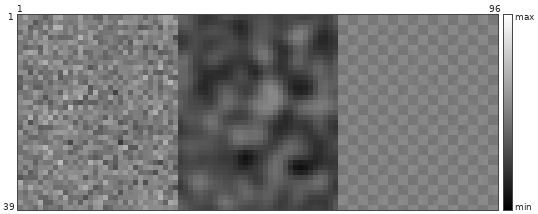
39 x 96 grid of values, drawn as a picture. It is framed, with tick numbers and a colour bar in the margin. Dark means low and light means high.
It is made of 1 by 3 panels. Panel 1,1: middling, fine-grained. Panel 1,2: low, blotchy. Panel 1,3: middling, checkered, faint in contrast.
